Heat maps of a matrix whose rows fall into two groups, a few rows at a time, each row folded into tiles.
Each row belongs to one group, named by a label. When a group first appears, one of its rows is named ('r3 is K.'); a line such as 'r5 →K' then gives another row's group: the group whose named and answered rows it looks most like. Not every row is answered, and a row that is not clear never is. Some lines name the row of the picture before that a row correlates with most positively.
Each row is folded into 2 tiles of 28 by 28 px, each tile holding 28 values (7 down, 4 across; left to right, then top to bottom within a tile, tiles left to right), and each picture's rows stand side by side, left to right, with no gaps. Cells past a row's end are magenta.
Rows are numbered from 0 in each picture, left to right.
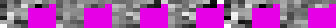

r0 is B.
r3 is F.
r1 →B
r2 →F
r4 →B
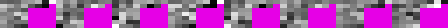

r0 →F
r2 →B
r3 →F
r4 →B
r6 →F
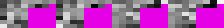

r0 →B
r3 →F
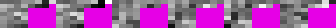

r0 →F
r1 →F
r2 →B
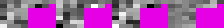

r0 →B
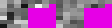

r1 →B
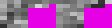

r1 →F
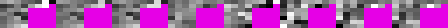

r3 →B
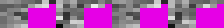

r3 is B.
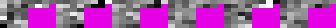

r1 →F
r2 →F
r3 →B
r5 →B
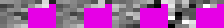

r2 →F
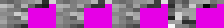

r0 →F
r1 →F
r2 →F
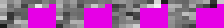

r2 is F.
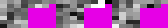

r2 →B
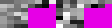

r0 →F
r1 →B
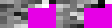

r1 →F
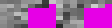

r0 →F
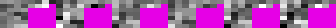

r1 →B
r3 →B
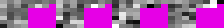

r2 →B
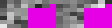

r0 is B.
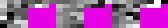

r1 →F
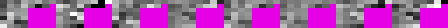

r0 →B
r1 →F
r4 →B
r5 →B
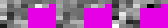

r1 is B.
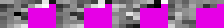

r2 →F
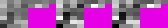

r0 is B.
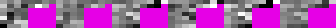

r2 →F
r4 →F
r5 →F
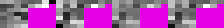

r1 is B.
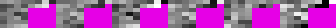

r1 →F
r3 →F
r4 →B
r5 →F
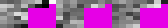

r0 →F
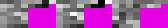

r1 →F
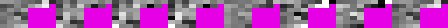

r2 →B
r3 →B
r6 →F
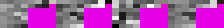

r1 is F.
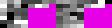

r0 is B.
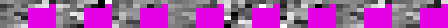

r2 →B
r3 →F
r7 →F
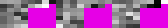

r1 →B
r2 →F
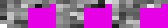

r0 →B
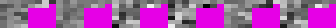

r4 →F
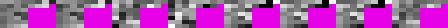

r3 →B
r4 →F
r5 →F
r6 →F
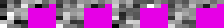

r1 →B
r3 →B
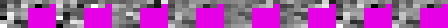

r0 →B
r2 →F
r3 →B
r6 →B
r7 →B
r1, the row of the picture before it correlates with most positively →2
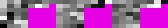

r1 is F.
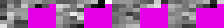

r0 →B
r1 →F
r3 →F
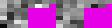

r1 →B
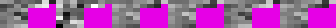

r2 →F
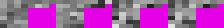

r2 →B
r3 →B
